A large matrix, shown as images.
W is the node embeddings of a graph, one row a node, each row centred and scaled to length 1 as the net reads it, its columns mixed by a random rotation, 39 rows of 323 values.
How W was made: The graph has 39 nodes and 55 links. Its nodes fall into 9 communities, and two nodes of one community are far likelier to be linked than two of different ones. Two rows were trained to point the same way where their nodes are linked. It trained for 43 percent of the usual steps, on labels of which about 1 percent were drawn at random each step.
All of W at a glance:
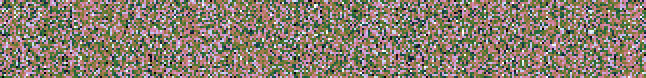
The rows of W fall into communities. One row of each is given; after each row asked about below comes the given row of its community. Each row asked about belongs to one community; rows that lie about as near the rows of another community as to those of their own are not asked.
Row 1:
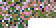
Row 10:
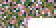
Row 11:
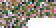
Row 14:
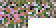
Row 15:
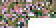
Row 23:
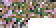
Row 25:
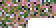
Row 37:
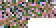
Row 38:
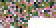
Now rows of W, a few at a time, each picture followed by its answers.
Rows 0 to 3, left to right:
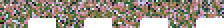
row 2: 25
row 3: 15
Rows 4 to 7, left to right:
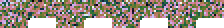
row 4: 11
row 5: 15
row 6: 38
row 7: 11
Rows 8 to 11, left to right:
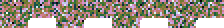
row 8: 15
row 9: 25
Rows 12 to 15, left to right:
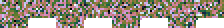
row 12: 1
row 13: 10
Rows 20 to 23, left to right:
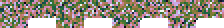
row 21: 14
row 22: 23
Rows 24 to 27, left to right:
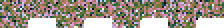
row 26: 38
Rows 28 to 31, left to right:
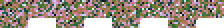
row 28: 37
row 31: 25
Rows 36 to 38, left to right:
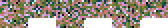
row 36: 1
